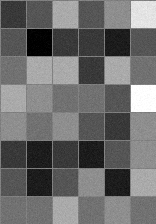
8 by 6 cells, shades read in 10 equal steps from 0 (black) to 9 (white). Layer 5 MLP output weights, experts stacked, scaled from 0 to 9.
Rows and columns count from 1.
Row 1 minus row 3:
-2 -3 0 1 -1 4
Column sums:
29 24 34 24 26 44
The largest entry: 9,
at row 4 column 6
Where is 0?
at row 2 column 2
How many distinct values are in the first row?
5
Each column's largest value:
6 6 6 5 6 9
